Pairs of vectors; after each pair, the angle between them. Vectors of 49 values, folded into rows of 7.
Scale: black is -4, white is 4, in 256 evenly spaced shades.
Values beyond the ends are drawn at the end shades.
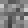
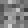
nearly opposite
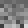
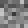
partly aligned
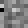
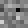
orthogonal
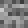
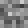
nearly opposite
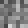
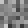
nearly opposite
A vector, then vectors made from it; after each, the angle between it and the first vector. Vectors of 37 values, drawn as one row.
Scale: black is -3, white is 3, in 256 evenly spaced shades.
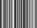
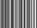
orthogonal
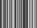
nearly parallel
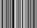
nearly opposite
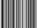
nearly opposite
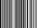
partly aligned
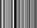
partly aligned
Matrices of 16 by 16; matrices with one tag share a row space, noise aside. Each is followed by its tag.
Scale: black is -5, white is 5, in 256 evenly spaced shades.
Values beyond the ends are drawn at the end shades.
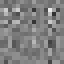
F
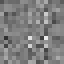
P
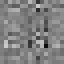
P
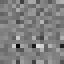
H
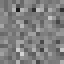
H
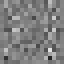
F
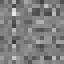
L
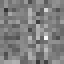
P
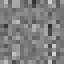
F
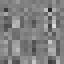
F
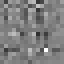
P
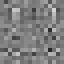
F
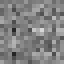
L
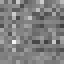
L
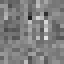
P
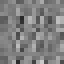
H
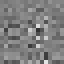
P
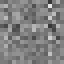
F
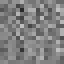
H
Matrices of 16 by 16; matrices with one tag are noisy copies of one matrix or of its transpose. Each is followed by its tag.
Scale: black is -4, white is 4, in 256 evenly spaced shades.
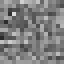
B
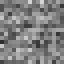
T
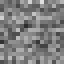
T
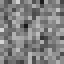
T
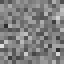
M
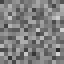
M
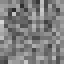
B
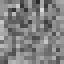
B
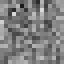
B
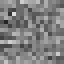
B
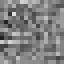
B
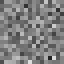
M
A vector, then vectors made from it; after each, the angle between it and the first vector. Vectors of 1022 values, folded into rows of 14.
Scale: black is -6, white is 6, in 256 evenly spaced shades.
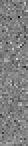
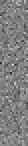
partly aligned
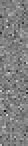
orthogonal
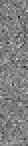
nearly parallel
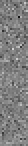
nearly parallel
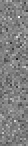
nearly opposite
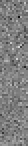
nearly parallel
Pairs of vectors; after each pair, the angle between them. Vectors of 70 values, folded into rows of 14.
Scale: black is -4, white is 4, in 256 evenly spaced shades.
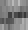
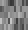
partly opposed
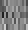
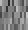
orthogonal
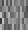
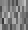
orthogonal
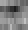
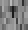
partly aligned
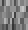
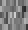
partly opposed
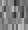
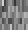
partly aligned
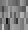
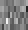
nearly opposite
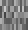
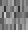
nearly opposite
